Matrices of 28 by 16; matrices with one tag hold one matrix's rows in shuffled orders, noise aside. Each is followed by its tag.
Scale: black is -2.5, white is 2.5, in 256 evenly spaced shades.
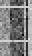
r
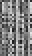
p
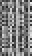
p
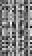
p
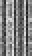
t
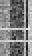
r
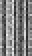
t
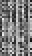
p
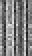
t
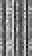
t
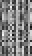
p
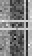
r
